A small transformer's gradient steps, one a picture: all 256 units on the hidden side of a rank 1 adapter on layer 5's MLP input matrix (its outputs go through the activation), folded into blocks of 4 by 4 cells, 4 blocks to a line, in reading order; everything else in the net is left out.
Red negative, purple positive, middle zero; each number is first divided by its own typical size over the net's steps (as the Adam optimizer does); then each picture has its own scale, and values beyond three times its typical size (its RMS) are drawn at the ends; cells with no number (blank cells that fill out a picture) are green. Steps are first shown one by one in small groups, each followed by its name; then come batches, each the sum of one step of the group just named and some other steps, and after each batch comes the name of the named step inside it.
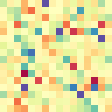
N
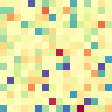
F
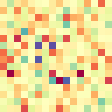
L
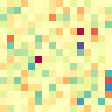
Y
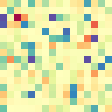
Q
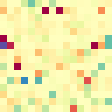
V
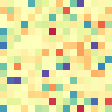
F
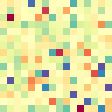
F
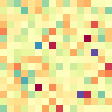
N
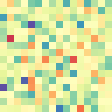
F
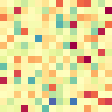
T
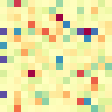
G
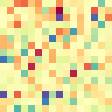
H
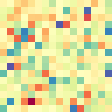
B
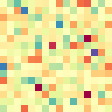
T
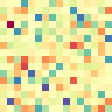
T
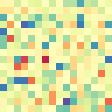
H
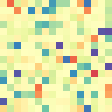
B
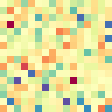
H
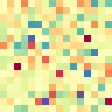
H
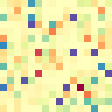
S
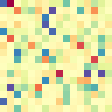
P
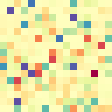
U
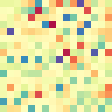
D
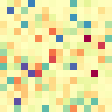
U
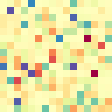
U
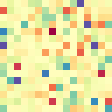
D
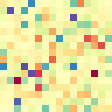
U
